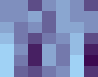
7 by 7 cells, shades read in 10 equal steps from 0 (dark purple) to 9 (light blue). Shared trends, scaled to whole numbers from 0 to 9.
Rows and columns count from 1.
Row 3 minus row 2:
1 -1 -1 0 0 1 0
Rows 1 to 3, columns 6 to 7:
6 3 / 6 6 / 7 6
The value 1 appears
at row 5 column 3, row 5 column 7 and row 6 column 3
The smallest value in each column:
6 4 1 4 5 6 0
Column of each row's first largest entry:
5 3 1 1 1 1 1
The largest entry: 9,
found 5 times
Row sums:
37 42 42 38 37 36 38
